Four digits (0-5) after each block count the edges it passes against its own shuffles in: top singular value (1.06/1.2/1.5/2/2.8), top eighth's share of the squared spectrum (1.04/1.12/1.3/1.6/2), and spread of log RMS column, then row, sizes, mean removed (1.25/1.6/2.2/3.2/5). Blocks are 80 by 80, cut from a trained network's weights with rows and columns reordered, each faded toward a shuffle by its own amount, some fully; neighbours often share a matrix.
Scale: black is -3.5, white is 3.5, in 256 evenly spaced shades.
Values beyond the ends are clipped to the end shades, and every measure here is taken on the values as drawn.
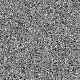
1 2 0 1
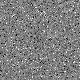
0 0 0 0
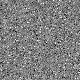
0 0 0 0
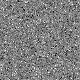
0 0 0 0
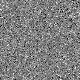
1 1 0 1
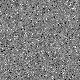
0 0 0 0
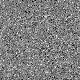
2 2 0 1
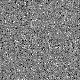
1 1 0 0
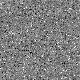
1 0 0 0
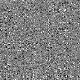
3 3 2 2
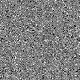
3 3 1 2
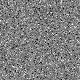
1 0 0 0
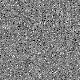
2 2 0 1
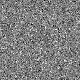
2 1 0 1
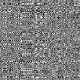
4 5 2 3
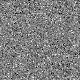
2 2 0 2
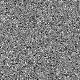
2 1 0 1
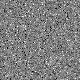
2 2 1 0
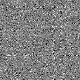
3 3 1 1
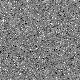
1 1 0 0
